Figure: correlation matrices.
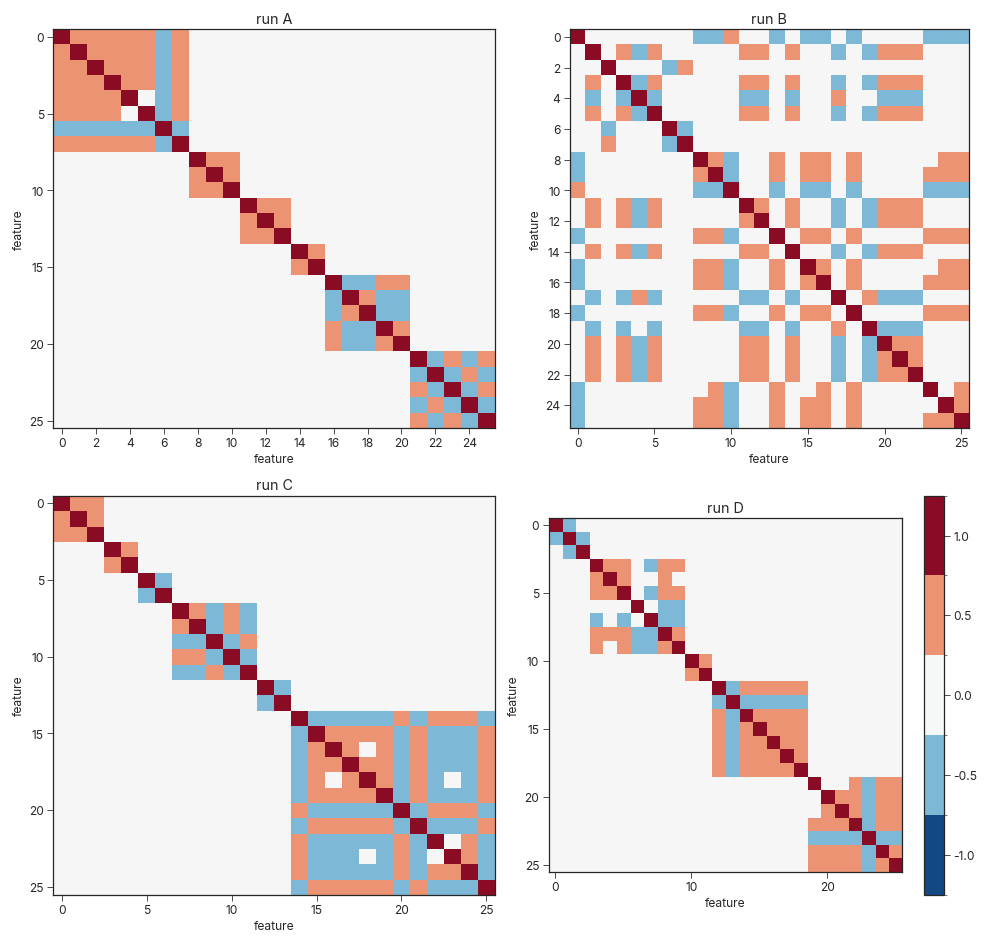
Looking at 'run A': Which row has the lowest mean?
6
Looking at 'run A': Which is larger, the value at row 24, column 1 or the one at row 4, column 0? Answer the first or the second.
the second
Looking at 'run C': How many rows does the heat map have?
26
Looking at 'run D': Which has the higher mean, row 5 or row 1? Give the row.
5
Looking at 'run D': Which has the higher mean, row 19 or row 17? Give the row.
17
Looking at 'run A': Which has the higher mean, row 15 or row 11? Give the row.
11
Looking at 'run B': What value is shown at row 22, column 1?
0.5
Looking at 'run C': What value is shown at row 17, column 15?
0.5
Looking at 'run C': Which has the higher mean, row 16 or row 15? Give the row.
15
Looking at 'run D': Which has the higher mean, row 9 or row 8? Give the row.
8
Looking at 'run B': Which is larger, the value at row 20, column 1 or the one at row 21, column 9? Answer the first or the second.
the first
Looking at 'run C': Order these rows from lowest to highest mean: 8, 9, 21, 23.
23, 9, 8, 21
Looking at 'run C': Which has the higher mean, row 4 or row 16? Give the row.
4
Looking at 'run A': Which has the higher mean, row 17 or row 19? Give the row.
19
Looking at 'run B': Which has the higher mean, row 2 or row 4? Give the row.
2
